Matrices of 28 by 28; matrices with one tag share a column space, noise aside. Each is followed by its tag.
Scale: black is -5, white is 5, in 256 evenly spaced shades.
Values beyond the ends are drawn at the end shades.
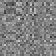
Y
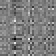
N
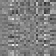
Y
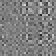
Y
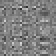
N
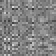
N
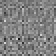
N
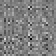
N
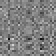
N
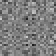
Y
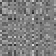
Y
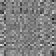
Y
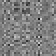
Y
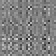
N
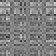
Y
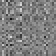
Y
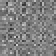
Y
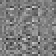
N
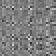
N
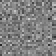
Y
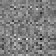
N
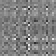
N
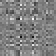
Y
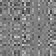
Y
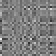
N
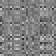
N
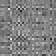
N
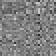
Y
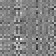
N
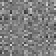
Y
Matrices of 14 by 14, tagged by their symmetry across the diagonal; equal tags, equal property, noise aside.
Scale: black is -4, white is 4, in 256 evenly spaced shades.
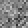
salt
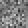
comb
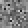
salt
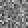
comb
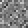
salt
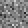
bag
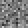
comb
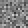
bag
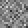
salt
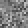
bag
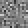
bag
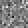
comb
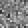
comb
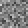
comb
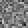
salt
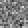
comb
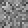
salt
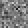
comb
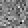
bag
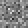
salt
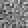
bag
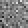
bag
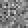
bag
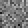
comb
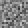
salt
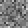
salt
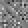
bag
